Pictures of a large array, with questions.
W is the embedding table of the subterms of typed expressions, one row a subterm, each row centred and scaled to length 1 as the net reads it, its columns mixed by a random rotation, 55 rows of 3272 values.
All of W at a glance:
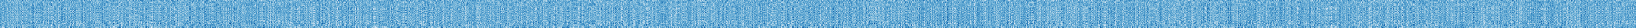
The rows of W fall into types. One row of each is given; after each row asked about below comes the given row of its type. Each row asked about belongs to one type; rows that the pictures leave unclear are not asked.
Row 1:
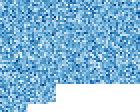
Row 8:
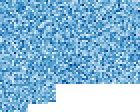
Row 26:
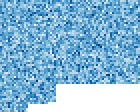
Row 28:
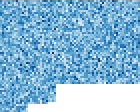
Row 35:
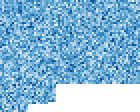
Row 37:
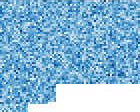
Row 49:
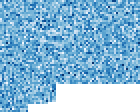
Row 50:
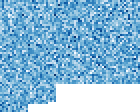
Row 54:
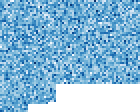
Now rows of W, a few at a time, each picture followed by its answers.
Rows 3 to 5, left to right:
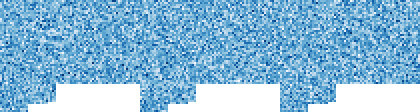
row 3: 49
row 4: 28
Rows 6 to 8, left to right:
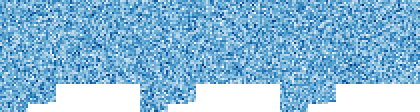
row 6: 26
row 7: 28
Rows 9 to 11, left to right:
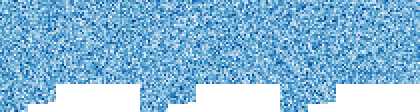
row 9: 28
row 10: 26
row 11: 8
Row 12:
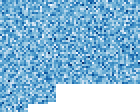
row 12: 50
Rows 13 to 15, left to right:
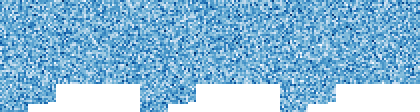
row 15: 1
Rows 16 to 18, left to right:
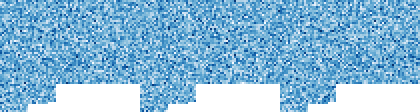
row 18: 37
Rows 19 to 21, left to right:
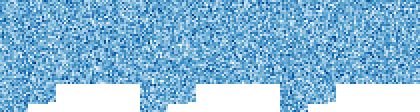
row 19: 54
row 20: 1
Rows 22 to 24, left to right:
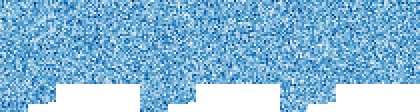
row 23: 54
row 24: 1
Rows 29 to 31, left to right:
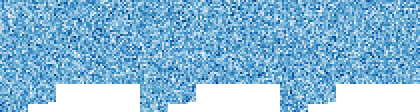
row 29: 50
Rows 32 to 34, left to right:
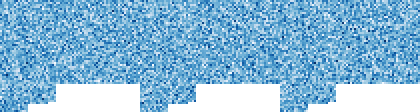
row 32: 28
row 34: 54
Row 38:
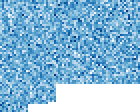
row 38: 50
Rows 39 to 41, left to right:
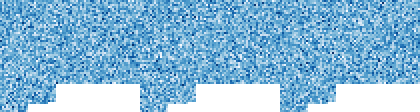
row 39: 35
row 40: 1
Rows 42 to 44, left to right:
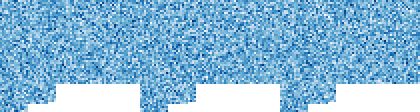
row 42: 28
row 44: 54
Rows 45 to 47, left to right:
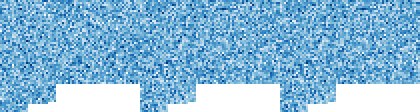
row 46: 1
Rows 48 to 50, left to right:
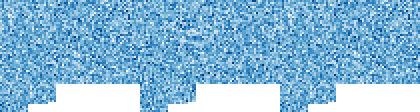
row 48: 50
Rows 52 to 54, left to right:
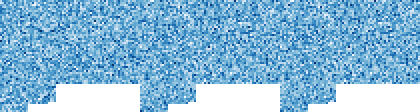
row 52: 37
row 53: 54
